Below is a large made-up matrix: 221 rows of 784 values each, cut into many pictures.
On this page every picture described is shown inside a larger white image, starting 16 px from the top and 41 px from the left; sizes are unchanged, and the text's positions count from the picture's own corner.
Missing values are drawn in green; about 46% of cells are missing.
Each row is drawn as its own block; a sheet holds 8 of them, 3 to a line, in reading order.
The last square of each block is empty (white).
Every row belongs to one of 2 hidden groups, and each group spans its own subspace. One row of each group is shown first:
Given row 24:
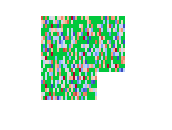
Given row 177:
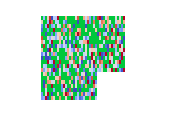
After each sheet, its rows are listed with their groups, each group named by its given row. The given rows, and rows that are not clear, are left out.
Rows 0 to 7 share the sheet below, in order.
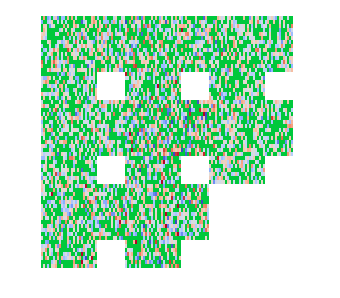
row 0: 24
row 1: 24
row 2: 24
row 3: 24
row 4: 24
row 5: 177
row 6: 24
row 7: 177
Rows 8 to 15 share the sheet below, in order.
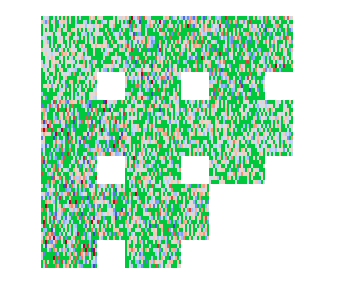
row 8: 177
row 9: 24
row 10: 24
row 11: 24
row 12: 177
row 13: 24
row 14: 177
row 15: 24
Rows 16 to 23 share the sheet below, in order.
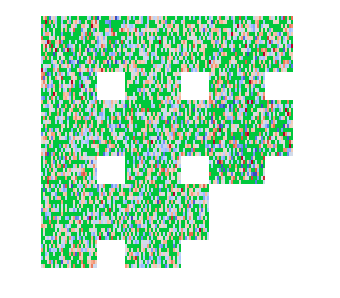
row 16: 24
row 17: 24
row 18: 24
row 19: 177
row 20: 24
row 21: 24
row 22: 24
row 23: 24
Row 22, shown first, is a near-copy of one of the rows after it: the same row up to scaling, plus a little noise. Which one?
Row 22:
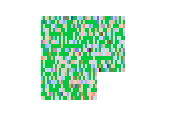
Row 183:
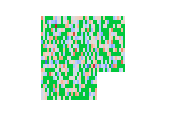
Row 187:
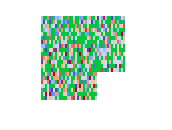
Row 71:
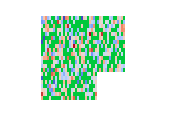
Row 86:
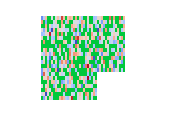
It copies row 187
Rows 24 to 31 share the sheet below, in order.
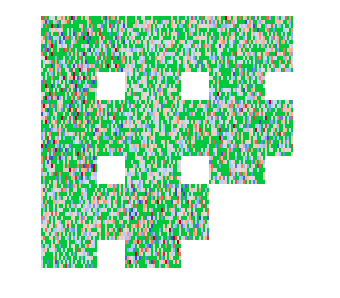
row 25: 177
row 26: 177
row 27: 177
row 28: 177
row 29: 177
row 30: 177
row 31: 24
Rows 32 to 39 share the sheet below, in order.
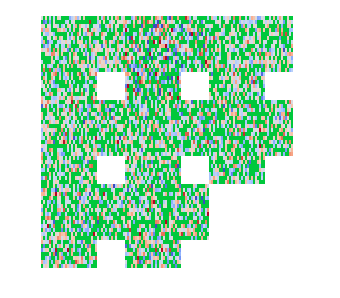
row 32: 24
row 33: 177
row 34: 177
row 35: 24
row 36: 177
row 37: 24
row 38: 24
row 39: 177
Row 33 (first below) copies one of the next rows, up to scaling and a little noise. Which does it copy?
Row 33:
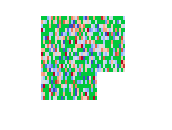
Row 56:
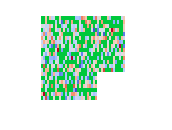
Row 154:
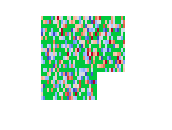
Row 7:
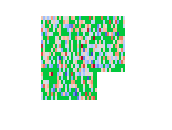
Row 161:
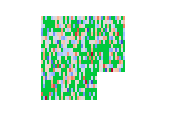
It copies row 7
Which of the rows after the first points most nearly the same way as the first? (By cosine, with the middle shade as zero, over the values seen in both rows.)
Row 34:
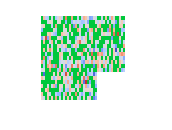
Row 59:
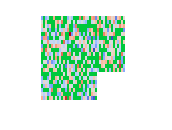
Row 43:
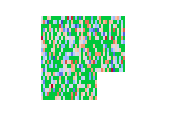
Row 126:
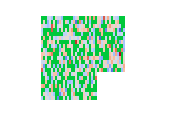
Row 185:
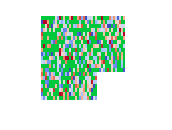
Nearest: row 59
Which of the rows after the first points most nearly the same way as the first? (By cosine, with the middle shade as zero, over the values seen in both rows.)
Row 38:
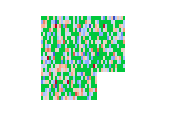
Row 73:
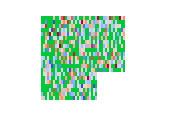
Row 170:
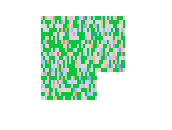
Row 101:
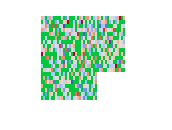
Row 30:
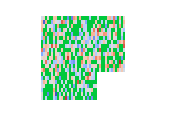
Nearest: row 101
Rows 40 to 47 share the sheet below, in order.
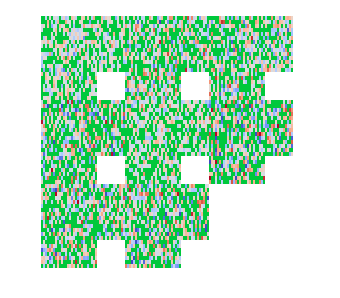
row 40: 24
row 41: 24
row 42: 24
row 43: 177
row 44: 177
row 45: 24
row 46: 24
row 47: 177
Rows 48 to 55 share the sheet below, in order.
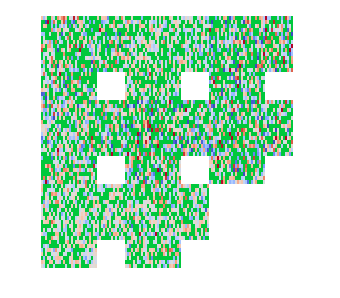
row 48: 177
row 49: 177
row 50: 24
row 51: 177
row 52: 24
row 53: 177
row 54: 24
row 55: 177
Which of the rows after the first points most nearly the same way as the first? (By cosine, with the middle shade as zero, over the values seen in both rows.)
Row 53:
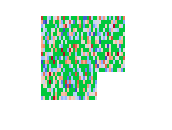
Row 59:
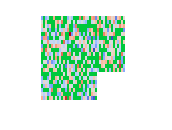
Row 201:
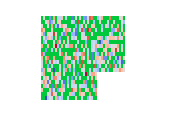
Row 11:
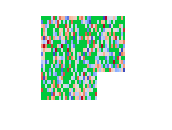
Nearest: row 201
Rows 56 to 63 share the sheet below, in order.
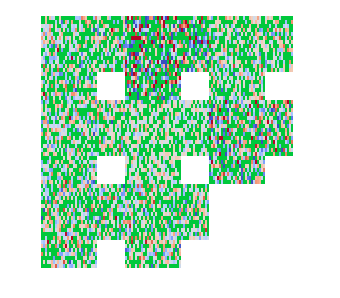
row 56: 177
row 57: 24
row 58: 177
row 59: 177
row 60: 177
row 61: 24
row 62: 24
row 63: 24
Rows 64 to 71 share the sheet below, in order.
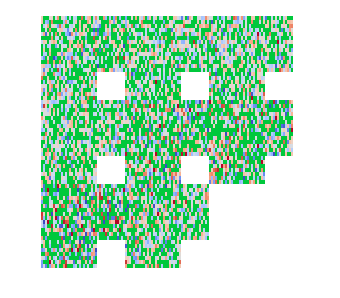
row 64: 177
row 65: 24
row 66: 24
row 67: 177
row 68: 24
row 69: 177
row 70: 177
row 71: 24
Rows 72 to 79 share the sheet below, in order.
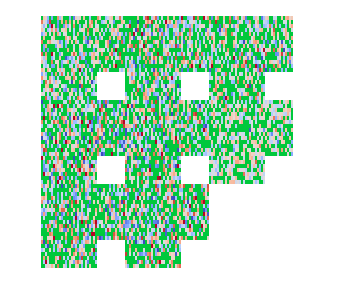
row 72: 24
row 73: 24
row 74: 24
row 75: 24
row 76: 177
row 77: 177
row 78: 24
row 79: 177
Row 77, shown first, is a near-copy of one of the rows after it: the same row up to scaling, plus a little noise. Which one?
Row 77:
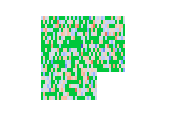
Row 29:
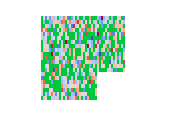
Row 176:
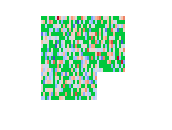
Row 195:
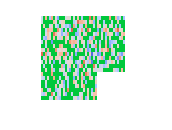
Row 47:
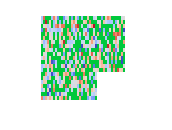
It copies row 47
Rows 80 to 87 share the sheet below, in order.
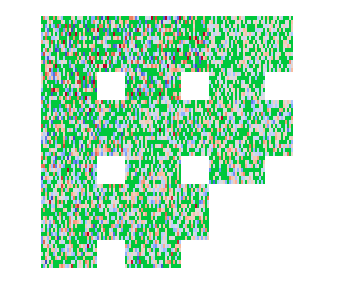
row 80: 177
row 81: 177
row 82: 177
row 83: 24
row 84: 24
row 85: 177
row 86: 24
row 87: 177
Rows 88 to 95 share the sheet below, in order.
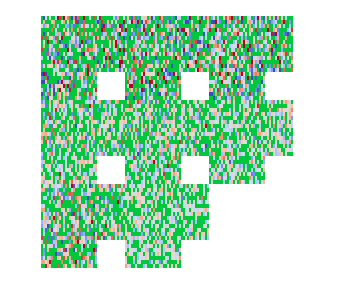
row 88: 177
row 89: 177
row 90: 177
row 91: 24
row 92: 177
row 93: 24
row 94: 177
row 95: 177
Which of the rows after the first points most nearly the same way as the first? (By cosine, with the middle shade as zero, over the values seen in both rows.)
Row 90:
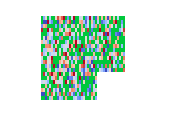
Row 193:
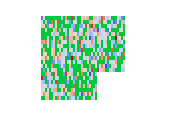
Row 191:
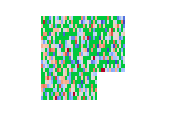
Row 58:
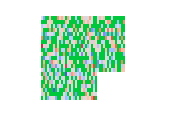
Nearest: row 58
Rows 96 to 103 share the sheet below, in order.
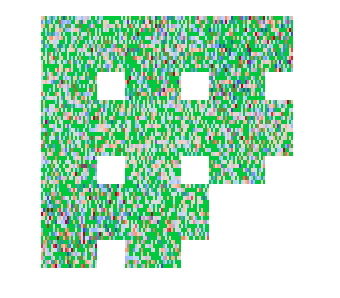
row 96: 24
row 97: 177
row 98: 177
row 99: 177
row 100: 177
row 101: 24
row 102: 24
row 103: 24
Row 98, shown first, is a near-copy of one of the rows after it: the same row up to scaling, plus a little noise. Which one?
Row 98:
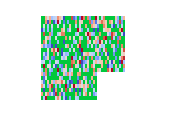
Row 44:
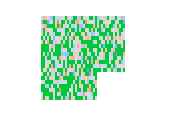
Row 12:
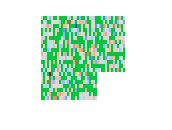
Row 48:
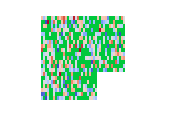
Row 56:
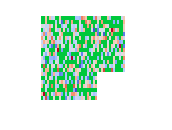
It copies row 56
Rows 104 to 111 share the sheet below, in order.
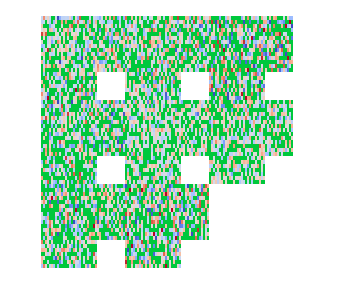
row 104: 177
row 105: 24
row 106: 24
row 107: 177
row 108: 24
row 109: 24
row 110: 24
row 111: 24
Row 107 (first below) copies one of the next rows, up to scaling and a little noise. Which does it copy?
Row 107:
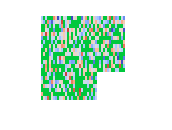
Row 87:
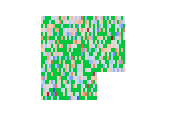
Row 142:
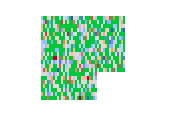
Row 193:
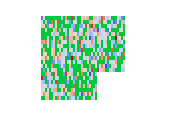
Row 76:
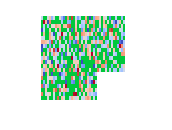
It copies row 142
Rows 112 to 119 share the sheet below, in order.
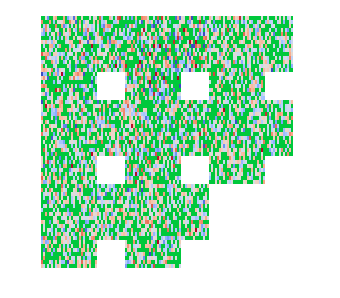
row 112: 24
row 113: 177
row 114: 177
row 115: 24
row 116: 24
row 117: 24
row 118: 24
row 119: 177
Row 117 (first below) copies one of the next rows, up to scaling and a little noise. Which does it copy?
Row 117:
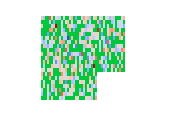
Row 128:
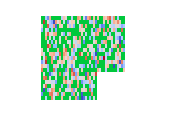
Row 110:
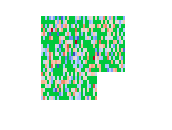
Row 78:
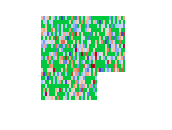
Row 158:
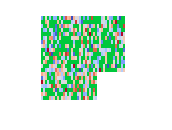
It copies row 78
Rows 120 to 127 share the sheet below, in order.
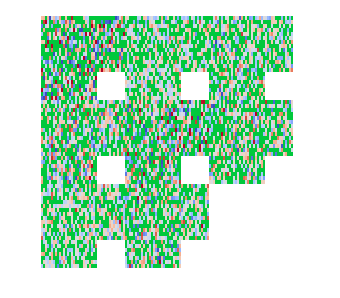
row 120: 24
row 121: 24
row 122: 24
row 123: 177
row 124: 24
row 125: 24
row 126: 24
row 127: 177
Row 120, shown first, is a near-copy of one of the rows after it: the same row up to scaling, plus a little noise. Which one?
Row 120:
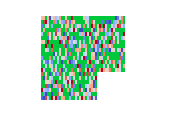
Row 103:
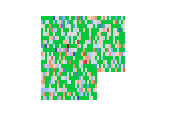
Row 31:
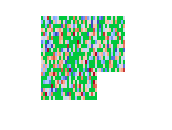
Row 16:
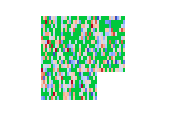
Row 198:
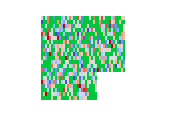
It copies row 16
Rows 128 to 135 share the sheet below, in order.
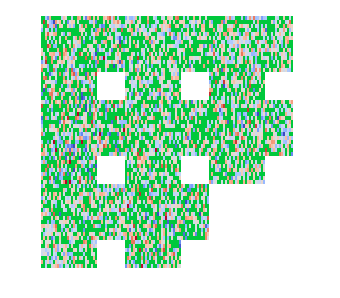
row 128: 24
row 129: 177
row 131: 177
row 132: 177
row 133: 24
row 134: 24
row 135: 24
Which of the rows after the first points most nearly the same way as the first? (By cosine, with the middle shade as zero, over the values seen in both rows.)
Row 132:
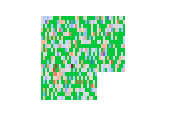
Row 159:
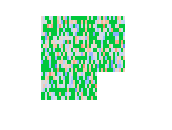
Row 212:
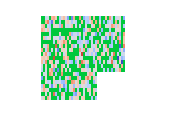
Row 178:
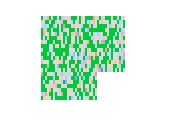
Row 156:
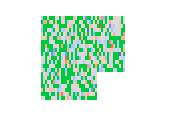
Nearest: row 212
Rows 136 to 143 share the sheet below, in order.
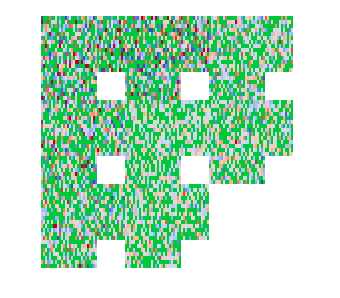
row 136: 24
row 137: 177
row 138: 24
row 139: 177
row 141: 177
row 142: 177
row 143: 177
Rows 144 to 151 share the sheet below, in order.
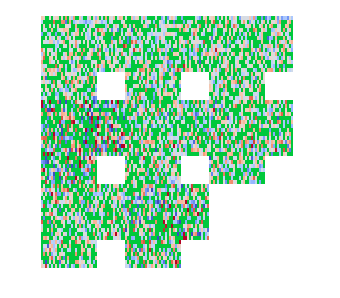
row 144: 177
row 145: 24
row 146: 24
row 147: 24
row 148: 177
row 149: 24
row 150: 24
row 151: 24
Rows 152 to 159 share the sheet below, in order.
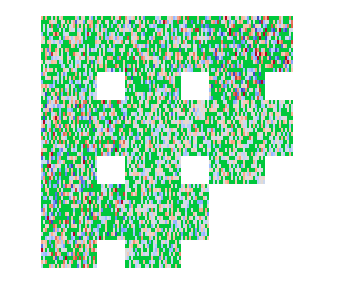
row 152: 24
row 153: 24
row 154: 177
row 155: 24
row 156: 24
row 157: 24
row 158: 24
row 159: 177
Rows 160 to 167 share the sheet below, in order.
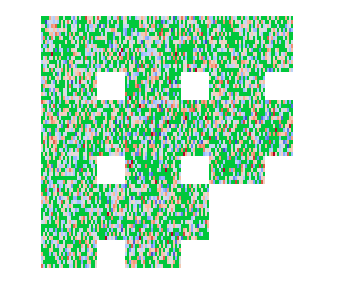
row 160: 24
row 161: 177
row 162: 24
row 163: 24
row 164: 24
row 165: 177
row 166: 177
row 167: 24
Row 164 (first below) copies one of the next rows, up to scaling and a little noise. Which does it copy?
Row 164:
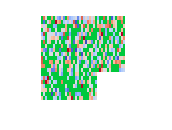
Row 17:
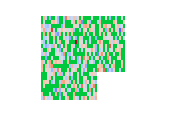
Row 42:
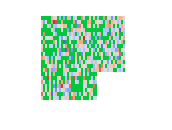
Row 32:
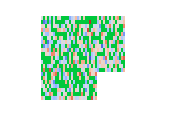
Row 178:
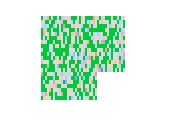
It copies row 42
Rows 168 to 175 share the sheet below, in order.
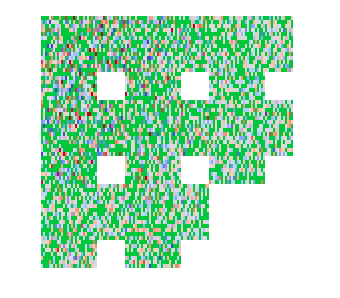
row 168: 24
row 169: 24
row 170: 177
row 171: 24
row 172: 24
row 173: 177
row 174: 177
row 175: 177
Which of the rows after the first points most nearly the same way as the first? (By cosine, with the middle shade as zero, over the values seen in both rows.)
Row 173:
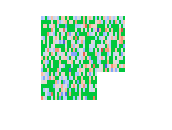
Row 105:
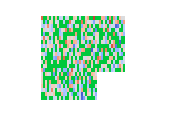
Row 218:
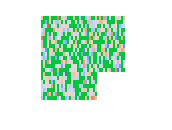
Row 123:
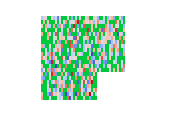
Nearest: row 123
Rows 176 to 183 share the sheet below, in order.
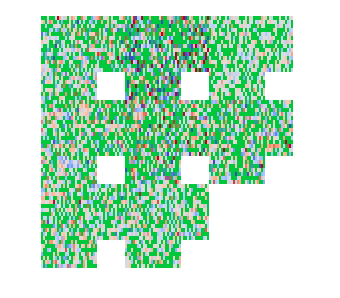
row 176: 177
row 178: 24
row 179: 177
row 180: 177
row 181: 177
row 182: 177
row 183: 24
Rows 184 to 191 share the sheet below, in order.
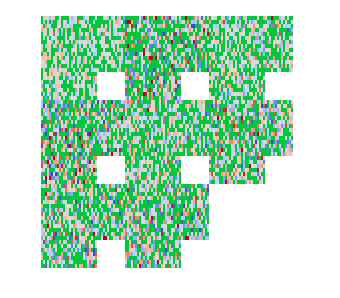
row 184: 177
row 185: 24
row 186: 24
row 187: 24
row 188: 177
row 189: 24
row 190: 177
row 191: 24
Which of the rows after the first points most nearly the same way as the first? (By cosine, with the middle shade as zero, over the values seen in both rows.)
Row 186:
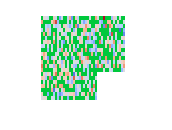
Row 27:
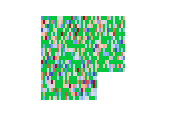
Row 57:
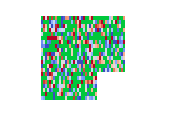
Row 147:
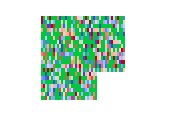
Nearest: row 147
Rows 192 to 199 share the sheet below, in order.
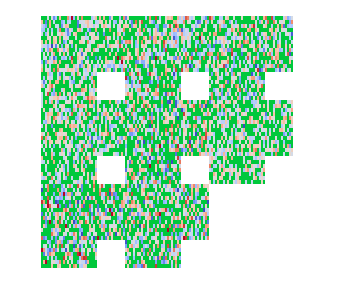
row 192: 177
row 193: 177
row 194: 24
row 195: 177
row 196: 177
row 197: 24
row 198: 24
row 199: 24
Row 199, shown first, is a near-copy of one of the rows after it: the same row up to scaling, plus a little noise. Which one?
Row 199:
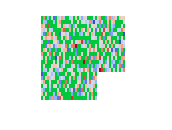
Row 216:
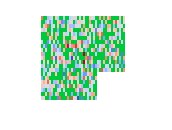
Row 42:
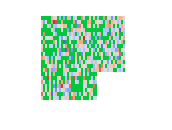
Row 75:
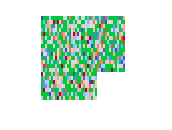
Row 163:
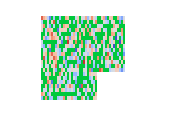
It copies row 216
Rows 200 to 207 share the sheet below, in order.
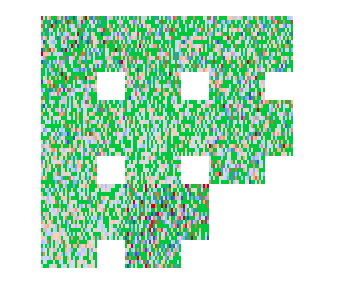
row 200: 24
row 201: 177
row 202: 24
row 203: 24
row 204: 177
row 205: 24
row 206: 24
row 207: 24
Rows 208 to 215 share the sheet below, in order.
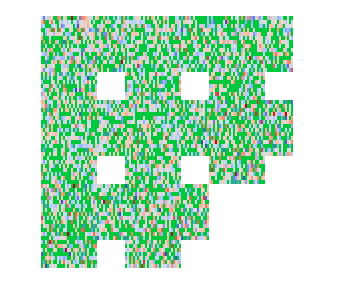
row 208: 177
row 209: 177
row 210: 177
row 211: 24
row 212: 177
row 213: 177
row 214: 177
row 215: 24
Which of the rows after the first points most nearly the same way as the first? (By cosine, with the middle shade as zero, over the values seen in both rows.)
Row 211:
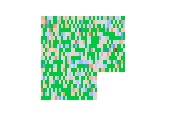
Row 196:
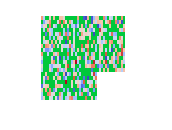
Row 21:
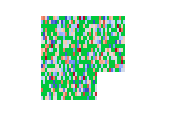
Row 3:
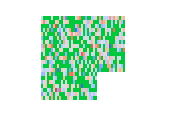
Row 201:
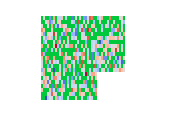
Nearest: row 21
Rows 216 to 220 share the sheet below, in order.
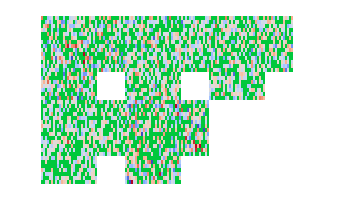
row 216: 24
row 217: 24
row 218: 177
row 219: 177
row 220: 177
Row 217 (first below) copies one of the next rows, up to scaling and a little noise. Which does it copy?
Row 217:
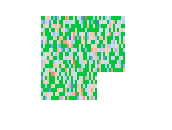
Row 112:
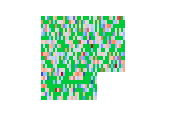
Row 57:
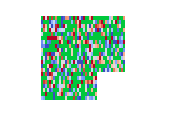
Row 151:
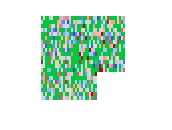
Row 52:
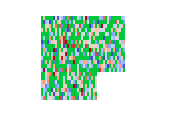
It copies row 52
